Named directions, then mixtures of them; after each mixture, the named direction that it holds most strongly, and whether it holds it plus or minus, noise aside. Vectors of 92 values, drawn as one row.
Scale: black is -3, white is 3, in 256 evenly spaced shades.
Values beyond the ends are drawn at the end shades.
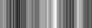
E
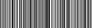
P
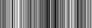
E, minus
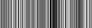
P, minus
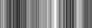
E, plus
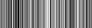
P, minus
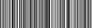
P, plus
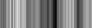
E, minus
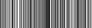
P, plus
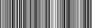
P, plus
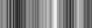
E, plus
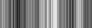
E, plus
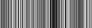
P, minus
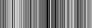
E, minus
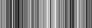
E, plus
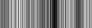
E, minus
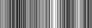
E, plus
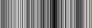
E, minus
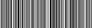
P, minus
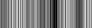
E, minus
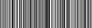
P, plus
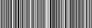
P, minus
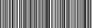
P, plus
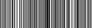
P, plus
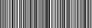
P, plus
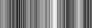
E, plus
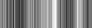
E, plus
